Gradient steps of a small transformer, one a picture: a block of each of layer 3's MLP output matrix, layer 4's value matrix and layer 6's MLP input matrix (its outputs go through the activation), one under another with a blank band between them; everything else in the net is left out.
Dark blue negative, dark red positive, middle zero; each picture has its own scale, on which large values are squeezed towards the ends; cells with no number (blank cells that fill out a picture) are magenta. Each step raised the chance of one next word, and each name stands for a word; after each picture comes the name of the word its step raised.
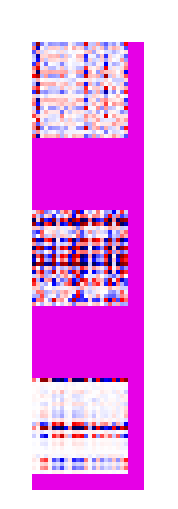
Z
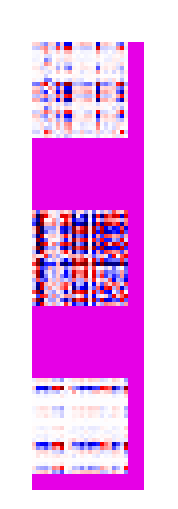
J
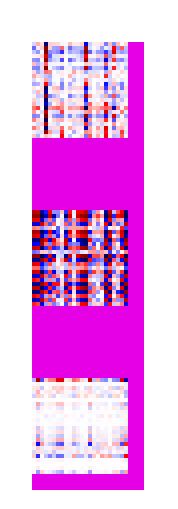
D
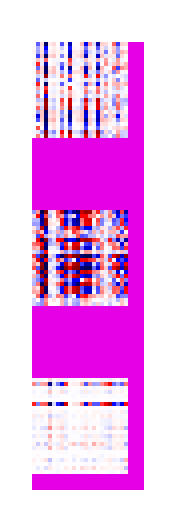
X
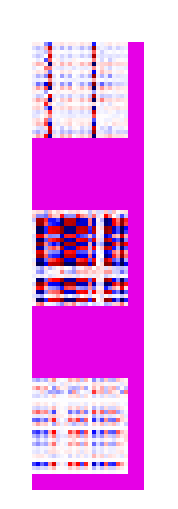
J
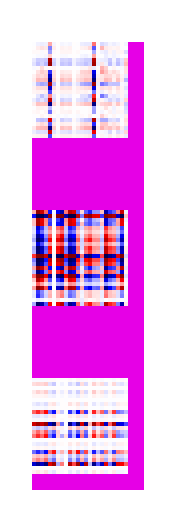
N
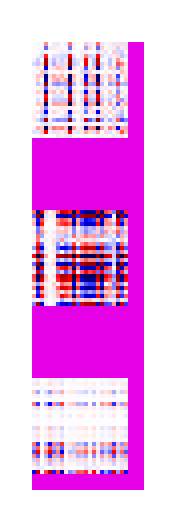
N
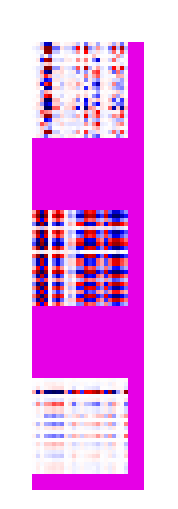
D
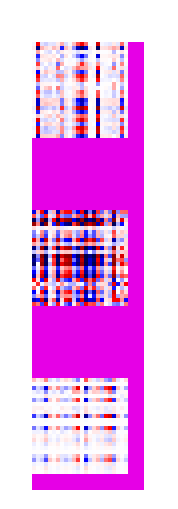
Z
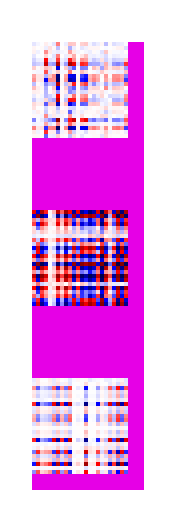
N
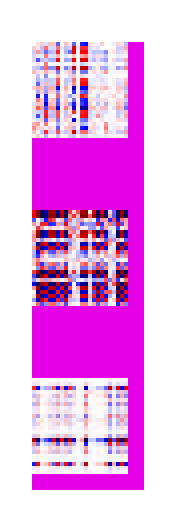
D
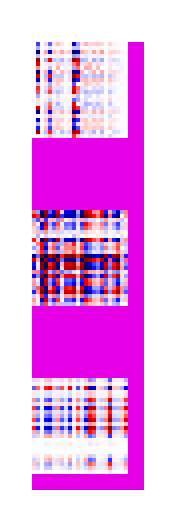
X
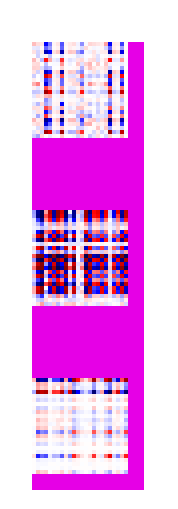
X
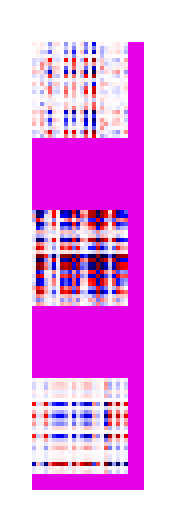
X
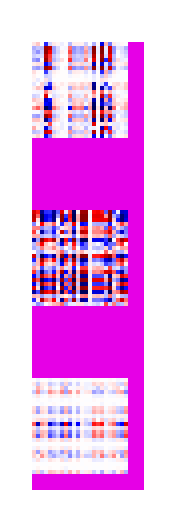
D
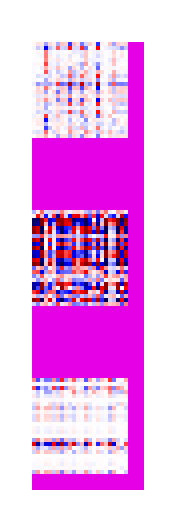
J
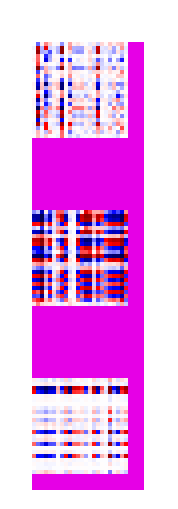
D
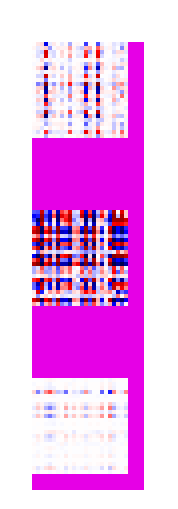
J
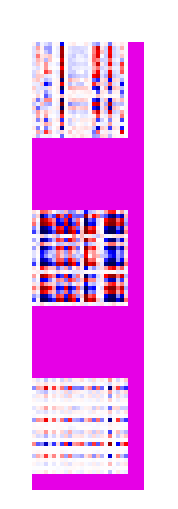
J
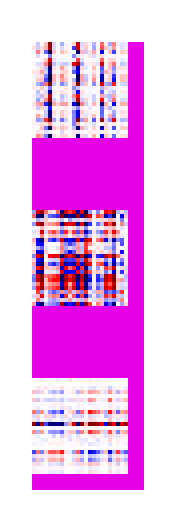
N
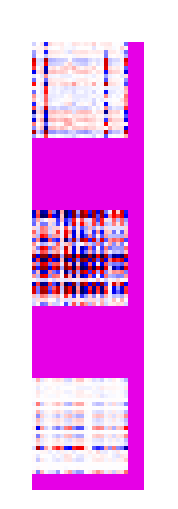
X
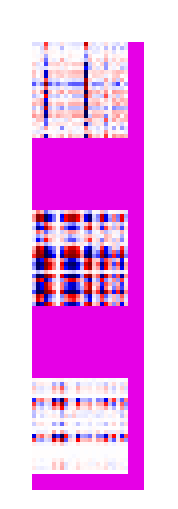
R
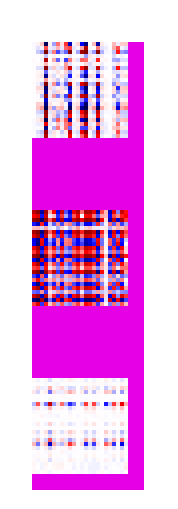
D
